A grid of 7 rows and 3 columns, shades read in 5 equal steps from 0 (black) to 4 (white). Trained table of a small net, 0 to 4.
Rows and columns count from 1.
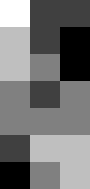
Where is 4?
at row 1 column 1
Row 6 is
1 3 3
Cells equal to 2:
7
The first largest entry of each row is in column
1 1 1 1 1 2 3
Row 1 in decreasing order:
4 1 1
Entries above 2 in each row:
1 1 1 0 0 2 1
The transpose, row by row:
4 3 3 2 2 1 0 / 1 1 2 1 2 3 2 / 1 0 0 2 2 3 3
